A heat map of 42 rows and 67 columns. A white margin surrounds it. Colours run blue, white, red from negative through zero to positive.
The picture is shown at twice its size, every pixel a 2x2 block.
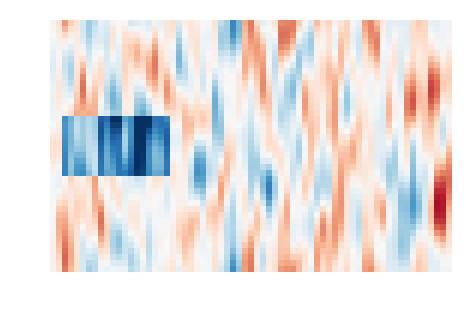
In the middle left lies a patch that is lower than the rest. The ninth with the lowest average is the middle left. Streaks run downward.
